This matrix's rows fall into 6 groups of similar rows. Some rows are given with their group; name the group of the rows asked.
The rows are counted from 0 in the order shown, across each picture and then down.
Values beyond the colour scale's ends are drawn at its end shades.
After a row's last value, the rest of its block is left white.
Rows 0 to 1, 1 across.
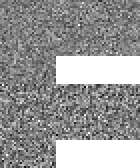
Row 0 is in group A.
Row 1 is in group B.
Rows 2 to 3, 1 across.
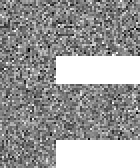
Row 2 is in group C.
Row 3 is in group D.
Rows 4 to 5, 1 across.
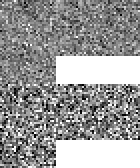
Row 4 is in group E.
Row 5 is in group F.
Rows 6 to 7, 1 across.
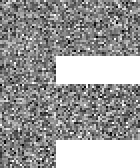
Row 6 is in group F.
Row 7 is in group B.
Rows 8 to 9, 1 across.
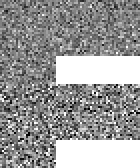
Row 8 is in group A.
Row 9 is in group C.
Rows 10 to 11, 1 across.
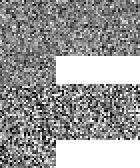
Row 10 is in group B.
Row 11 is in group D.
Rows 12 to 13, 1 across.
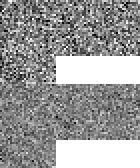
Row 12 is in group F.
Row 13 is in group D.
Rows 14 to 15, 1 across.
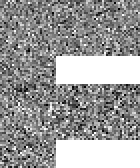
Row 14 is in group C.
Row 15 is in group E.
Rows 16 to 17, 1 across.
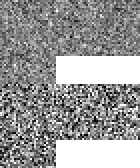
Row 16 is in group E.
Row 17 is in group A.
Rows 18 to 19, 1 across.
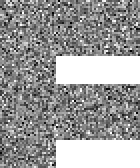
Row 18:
C
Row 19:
F
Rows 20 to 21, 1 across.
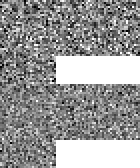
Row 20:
F
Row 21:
F
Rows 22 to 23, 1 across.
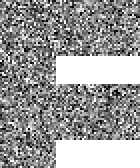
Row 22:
D
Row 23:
E
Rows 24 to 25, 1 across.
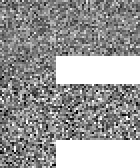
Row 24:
B
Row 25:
F
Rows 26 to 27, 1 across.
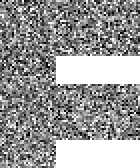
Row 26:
B
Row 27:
C
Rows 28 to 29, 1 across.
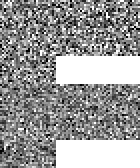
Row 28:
C
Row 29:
F
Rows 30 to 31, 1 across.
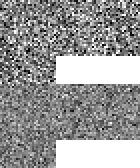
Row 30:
C
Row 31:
A
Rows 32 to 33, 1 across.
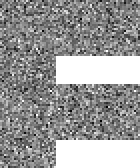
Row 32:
A
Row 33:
E
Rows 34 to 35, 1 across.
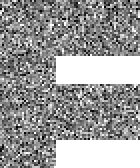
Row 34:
E
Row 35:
D
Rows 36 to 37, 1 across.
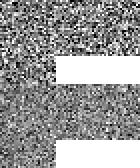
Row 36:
F
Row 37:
C
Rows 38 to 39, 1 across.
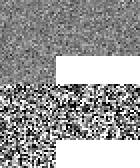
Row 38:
C
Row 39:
C
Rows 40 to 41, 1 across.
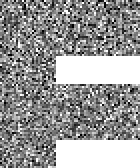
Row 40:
A
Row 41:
A
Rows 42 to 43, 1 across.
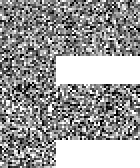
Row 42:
C
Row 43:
E
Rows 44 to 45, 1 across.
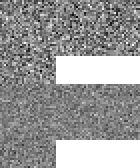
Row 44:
E
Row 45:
B
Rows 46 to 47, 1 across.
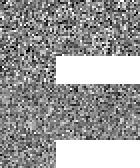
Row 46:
C
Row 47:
E
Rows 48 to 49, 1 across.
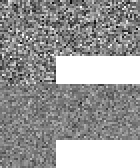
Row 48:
F
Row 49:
A
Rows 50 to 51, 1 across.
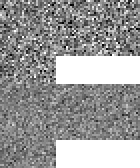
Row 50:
C
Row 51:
F
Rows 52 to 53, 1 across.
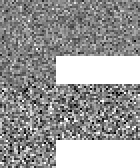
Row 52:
A
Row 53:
E
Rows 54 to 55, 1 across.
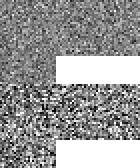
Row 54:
A
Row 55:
F
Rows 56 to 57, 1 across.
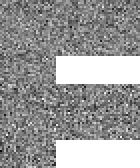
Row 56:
E
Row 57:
F
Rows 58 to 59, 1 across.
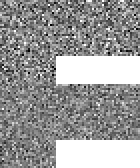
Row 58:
C
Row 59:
B
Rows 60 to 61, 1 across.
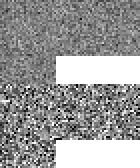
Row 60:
A
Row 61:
C
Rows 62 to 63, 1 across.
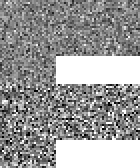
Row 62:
C
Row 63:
C
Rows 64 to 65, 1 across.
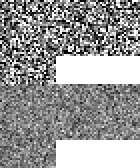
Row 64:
A
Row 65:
A
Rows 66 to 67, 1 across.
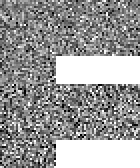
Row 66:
C
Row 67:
A
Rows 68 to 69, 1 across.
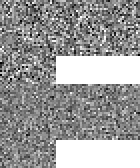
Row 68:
D
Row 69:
C
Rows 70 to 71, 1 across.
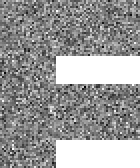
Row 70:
D
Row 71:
B
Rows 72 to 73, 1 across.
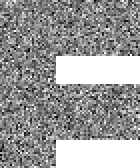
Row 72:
C
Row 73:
D
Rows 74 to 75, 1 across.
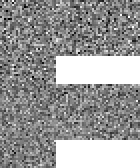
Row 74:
A
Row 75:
B
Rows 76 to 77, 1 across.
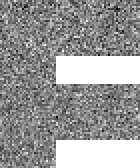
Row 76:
E
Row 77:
D
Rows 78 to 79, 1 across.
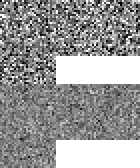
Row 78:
B
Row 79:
E
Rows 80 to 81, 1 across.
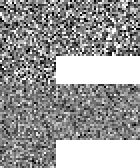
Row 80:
C
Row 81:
A
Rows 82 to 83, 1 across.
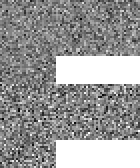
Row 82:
A
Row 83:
B
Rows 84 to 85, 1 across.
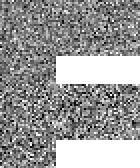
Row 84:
A
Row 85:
A
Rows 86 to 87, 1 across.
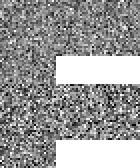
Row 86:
C
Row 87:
A
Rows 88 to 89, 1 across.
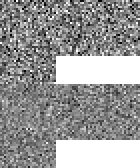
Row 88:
A
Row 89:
E
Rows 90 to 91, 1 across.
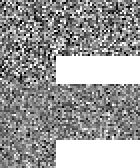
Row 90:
D
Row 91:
C
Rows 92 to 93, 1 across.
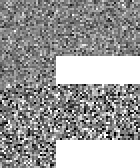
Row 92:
C
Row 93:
C
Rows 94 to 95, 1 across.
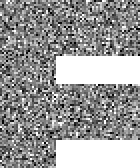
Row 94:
C
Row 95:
A
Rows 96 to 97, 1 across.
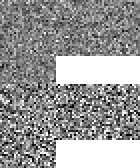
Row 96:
F
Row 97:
C
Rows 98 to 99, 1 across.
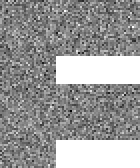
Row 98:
A
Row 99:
E
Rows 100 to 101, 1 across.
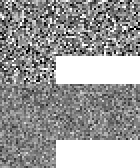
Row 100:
C
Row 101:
D
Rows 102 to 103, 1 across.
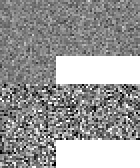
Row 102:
C
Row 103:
F
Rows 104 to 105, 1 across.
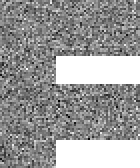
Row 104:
D
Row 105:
D
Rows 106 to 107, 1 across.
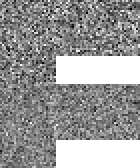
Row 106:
A
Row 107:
F
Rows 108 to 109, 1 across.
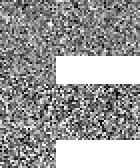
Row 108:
E
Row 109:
E
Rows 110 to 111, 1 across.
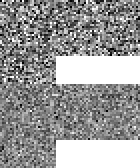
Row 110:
B
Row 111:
D
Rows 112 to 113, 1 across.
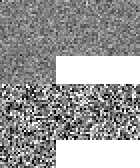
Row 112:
B
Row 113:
D
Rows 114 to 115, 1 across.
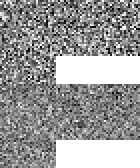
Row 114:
C
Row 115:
E
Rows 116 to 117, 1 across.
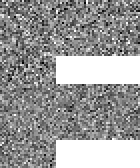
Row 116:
B
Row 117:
C
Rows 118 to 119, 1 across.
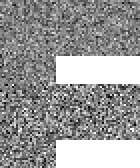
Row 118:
F
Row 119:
A
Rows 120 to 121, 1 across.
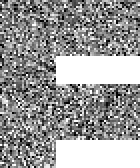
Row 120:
F
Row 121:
E
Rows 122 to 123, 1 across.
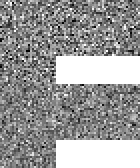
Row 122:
C
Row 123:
A
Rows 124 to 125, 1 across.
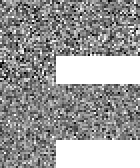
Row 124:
D
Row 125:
C
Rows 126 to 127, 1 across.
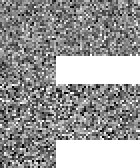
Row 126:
D
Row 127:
B
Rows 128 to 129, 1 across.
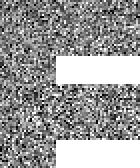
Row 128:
D
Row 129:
D
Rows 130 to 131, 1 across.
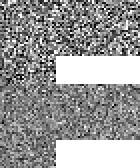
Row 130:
F
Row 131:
A
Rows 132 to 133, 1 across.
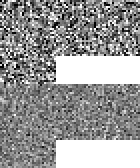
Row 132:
F
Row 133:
C
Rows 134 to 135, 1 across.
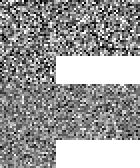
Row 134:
B
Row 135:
C
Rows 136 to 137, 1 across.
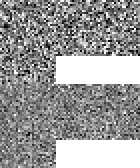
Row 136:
C
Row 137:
C
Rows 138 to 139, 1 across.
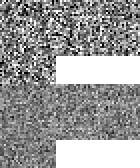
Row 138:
D
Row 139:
B
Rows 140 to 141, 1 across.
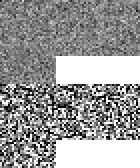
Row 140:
B
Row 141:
C
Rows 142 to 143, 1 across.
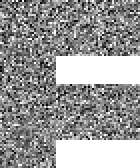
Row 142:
B
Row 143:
B
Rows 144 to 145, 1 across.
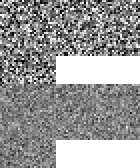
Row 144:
B
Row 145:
B
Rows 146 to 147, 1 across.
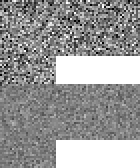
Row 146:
E
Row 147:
B
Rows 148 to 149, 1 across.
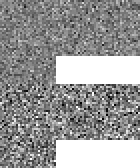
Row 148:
A
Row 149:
A
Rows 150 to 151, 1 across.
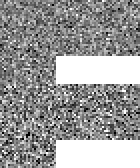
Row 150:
C
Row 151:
C
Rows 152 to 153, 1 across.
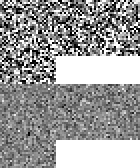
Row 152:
C
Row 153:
C
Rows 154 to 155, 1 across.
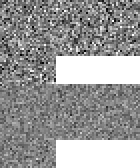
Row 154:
A
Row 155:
B
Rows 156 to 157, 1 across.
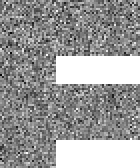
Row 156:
D
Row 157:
D
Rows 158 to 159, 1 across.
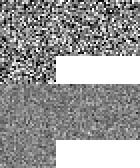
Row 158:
A
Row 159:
F
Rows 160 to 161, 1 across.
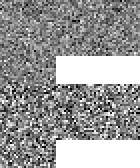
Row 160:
E
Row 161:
C
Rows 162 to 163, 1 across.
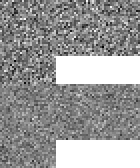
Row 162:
B
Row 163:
D
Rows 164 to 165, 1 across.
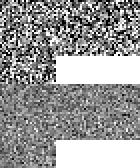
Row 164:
A
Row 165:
F
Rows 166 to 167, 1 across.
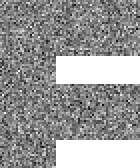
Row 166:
D
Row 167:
A
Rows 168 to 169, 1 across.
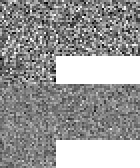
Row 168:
F
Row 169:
F
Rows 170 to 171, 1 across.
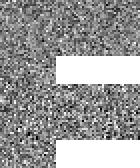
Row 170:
E
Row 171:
C
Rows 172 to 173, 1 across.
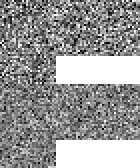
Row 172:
A
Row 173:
A
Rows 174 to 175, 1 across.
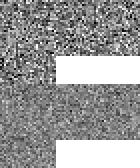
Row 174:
F
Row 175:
E
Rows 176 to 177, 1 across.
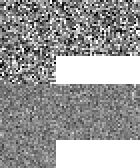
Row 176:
D
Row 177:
D
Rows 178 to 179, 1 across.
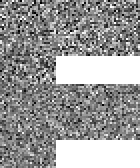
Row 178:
B
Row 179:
A
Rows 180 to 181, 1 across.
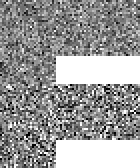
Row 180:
D
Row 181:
C
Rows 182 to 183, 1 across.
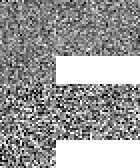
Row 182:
B
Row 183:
D
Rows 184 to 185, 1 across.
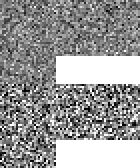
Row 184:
A
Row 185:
A
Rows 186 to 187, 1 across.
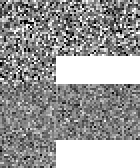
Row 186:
D
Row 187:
E
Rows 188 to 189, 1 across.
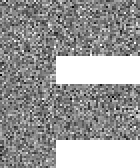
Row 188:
D
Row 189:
D
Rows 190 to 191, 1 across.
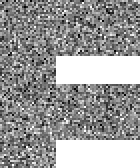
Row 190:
A
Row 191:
E
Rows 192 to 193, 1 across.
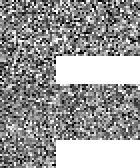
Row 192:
A
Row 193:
F
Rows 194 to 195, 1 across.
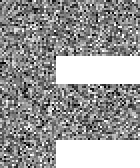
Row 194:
D
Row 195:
E
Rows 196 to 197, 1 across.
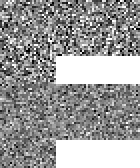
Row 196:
C
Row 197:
B
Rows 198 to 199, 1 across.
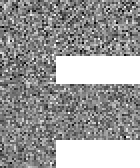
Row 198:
F
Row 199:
F
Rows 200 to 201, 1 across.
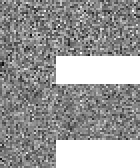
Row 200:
D
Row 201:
D
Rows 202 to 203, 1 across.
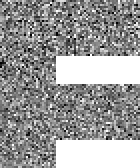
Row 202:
D
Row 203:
C
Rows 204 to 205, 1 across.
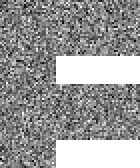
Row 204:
A
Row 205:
D
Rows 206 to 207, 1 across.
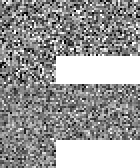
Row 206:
D
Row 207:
F
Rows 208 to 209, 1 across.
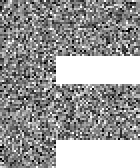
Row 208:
F
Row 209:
D
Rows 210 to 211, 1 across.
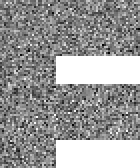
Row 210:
C
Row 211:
F
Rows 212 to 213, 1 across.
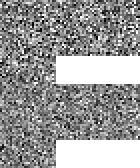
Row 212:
D
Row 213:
D
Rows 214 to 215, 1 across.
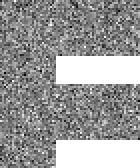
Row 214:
E
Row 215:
D
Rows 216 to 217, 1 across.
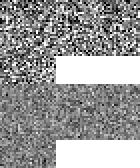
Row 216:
E
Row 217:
A
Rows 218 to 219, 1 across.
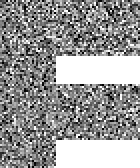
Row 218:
A
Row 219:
A
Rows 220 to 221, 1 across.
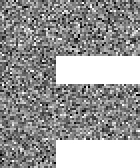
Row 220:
A
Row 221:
B
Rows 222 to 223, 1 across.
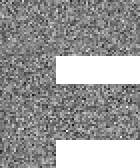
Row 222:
B
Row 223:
F
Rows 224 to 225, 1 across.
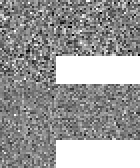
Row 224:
C
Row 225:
C
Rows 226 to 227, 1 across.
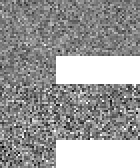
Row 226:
E
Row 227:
D
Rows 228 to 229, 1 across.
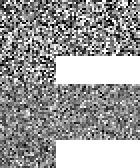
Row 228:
C
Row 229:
B
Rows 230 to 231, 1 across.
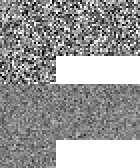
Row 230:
D
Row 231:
A
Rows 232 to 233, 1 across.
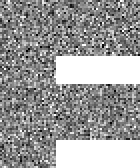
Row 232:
C
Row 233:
D
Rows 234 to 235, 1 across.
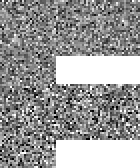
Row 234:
B
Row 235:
D
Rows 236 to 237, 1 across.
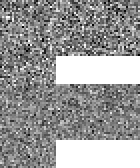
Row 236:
E
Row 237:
E
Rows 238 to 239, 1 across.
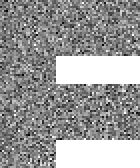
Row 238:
A
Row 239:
C
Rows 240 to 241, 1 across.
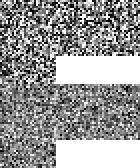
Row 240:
C
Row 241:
F
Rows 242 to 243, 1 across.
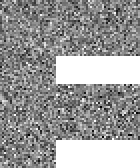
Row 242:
E
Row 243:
C
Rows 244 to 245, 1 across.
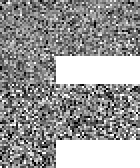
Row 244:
F
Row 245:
A
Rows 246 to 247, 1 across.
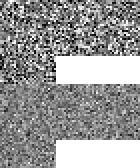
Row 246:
F
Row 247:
C
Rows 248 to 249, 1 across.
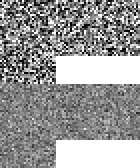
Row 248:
B
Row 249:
C
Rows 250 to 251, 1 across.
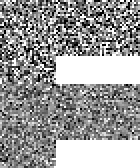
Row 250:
C
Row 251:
D
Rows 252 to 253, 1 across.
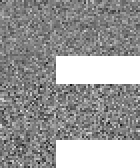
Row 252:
B
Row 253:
B
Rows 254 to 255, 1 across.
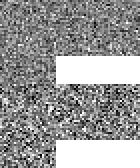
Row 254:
F
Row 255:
E
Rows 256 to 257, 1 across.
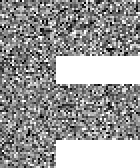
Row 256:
B
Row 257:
C
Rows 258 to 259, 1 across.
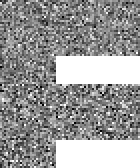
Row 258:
F
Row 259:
B
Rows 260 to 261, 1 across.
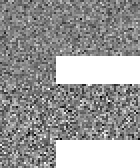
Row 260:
A
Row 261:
C
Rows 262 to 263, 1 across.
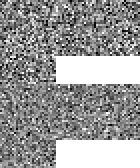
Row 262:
F
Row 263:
C
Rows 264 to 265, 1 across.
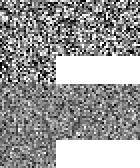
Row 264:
C
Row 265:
A
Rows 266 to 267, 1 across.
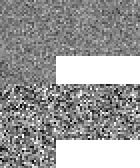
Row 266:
D
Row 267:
D
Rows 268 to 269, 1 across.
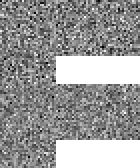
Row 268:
B
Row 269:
C
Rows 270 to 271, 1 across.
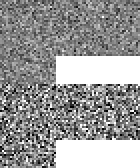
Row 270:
E
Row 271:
C
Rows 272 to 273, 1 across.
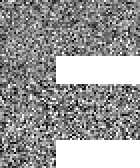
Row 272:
F
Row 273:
F
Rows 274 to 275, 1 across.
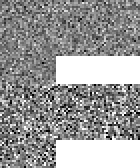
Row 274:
A
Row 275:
C
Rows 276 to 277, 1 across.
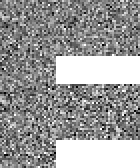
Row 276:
C
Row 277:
C
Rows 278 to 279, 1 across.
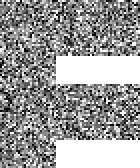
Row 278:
D
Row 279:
C
